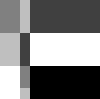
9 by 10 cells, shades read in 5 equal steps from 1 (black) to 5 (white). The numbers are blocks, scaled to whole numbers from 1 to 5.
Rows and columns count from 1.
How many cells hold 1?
21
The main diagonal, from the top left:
3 3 4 5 5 5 1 1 1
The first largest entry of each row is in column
3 3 3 4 4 4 1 1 1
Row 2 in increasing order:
2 2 2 2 2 2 2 3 3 4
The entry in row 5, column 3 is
2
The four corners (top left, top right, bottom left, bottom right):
3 2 5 1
